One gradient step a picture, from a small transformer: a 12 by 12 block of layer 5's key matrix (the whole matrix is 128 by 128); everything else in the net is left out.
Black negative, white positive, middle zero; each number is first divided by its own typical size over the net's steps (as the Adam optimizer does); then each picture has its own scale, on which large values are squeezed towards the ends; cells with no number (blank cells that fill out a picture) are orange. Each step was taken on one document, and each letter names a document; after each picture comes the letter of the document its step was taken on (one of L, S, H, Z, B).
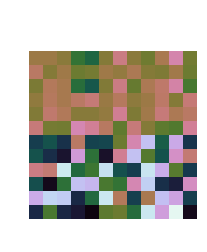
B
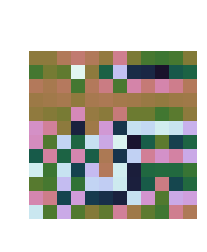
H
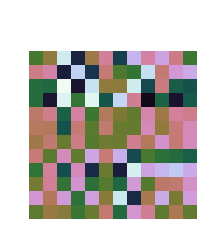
H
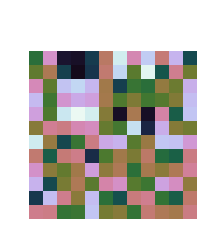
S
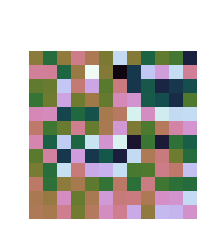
H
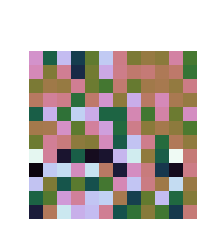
S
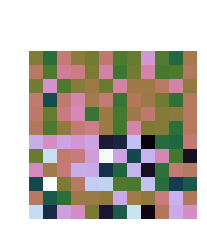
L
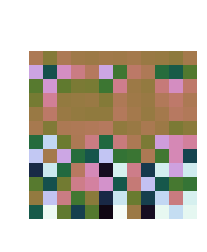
B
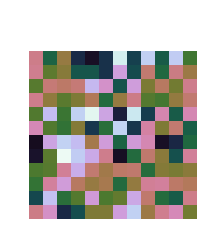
S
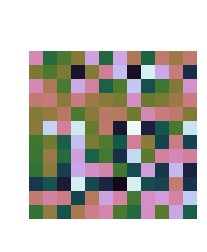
H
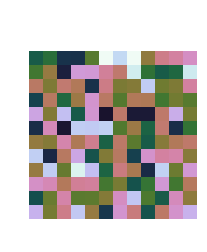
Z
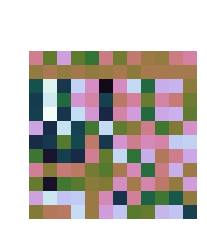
L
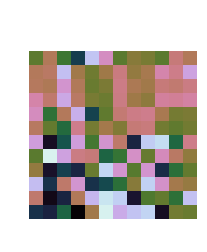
Z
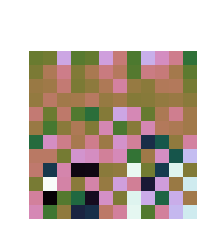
Z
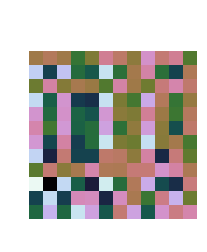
L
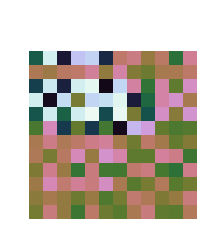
L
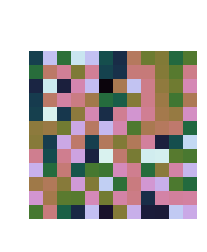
L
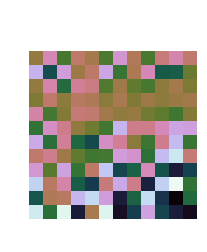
B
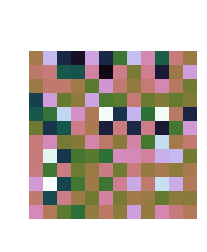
S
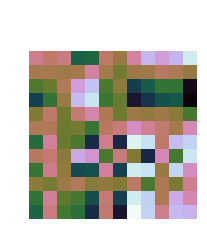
H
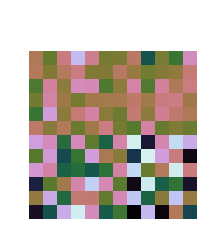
L
